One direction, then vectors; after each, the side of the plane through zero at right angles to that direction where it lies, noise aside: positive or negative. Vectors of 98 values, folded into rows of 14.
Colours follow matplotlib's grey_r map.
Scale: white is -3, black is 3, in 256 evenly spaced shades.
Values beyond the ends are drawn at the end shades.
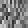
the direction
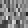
negative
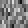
positive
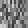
positive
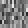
positive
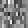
positive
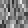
negative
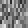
positive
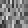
negative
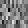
negative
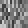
positive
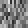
positive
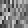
negative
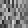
negative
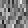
negative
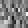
positive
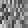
positive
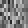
negative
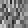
positive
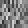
negative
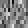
negative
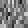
positive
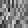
negative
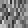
positive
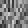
negative
